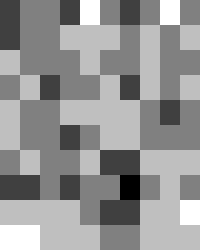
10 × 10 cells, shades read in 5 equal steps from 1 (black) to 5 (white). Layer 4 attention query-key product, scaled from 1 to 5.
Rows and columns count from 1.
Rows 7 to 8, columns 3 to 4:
3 3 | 3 2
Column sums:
33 34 31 31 37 32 26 36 35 36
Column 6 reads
3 4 3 4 4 4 2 3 2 3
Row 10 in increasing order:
3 3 4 4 4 4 4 4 5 5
